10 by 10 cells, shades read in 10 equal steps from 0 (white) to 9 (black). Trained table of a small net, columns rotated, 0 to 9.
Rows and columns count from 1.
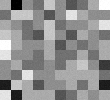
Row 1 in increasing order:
0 2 3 3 4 4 5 5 6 9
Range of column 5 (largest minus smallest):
4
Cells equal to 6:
7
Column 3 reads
4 2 5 5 4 4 5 1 3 3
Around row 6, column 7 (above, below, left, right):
4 3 5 3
